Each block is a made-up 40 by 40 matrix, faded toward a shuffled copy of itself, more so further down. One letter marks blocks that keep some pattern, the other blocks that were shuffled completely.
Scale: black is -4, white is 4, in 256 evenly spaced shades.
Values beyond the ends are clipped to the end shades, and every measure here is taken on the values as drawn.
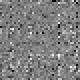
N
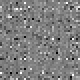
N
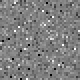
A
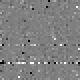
N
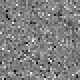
A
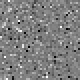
A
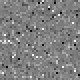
A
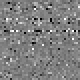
N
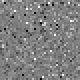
A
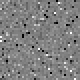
A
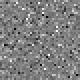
A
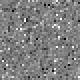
A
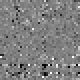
N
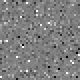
A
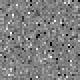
A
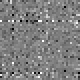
N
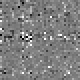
N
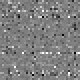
N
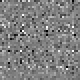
N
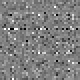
N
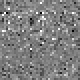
N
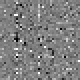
N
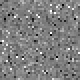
A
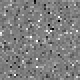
A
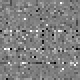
N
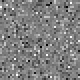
A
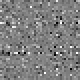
N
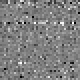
N
